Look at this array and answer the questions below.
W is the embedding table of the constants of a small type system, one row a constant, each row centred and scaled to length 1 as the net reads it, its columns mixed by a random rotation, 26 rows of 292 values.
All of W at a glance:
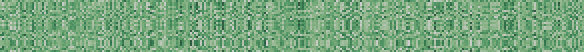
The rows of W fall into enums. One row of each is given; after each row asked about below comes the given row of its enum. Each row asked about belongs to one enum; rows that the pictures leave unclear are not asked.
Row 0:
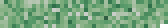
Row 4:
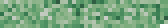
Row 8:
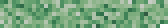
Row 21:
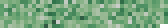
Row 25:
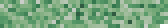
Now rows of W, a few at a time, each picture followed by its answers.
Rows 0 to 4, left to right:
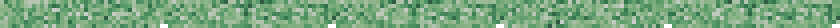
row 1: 4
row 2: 4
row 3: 21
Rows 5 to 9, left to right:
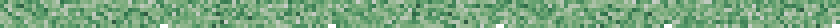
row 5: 8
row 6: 21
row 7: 25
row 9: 0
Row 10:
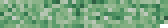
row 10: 4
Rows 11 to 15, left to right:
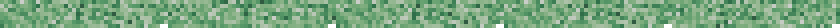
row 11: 25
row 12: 4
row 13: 25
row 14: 25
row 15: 21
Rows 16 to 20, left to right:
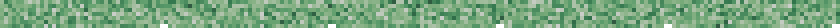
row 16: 0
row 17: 8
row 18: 4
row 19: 0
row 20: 21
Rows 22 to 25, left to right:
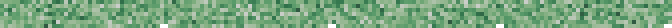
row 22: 21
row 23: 0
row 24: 8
